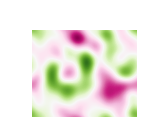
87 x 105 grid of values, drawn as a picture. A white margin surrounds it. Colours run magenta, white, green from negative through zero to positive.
Slope: none. Histogram: bell-shaped. Grain: smooth. Odd rows or columns: none.
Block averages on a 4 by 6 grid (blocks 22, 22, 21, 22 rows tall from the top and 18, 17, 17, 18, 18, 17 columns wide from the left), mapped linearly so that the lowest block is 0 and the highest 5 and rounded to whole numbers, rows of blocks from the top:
3 2 1 2 4 3
3 3 4 4 3 4
3 5 4 3 0 2
3 3 2 3 2 3
